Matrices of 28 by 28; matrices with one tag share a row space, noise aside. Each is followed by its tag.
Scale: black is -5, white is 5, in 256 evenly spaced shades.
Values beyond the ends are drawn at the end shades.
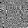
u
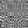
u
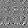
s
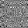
u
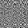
s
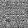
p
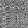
p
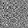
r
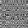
p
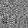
r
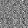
s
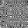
u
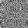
u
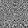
s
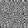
s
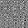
s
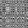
p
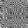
u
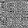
u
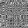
u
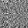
r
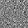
s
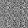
s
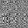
r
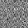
s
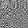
r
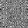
u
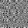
r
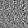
s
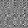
s
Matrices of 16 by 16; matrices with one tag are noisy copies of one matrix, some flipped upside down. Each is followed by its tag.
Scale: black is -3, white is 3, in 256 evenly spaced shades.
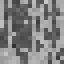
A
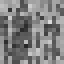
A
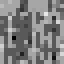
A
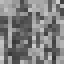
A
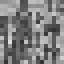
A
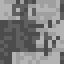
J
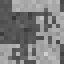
J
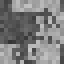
J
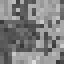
J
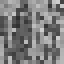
A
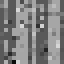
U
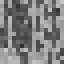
A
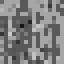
A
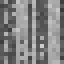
U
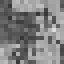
J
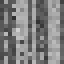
U
